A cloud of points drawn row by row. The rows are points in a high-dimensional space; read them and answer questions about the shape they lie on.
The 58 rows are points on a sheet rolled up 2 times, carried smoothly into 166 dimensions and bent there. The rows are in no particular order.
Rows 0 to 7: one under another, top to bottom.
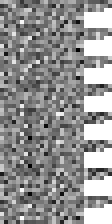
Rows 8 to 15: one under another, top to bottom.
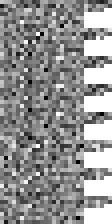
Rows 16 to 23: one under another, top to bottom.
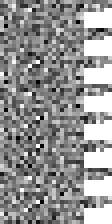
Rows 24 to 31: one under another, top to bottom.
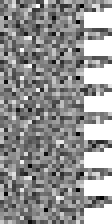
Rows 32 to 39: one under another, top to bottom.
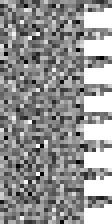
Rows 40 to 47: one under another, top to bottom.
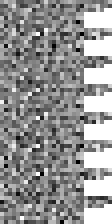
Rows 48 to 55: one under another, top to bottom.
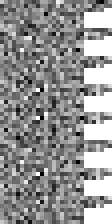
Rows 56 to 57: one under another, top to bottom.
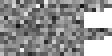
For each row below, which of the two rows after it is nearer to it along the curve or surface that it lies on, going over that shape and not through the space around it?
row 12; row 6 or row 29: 29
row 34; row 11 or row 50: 11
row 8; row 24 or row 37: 24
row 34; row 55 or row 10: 10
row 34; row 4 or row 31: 31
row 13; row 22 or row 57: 22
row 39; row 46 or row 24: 24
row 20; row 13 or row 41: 41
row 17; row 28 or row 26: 26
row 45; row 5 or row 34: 34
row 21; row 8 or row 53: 8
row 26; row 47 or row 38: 47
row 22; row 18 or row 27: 18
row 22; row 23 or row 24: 24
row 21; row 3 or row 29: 29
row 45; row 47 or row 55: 47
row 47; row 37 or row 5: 5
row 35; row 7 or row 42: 7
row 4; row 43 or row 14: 14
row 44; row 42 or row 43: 43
